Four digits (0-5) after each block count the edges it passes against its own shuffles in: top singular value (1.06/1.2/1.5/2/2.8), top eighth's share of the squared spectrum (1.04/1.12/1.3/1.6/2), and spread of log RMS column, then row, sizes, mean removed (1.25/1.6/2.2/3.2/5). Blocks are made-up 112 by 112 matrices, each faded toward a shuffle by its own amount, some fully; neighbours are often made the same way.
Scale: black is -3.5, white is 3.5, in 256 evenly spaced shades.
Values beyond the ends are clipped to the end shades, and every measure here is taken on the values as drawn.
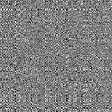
5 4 3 3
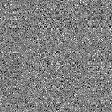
4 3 2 2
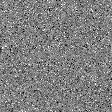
0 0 0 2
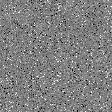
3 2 1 0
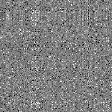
4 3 2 2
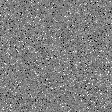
1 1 0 0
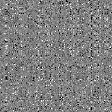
4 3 3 2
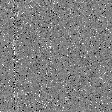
2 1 2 0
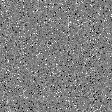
1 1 1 0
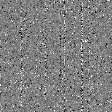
2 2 3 0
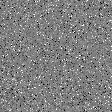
0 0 0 0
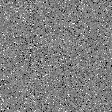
1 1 1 0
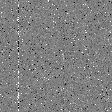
3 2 1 0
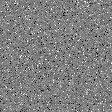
0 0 0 0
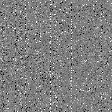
2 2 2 0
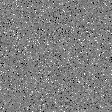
0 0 0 0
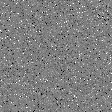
0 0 0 0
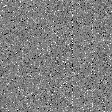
2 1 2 0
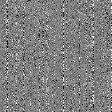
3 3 4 0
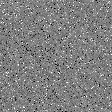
0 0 0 0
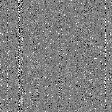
3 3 3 0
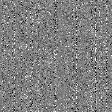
2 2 3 0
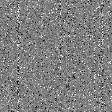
2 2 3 0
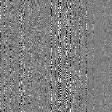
3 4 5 0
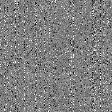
2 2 4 0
